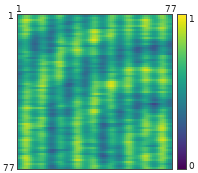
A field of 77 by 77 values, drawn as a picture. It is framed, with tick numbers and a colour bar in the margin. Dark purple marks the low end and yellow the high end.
Histogram: bell-shaped. Stripes: upright, repeating 9 times. Average level on the scale: 60%. Rings: centred on the bottom right. Slope: none.
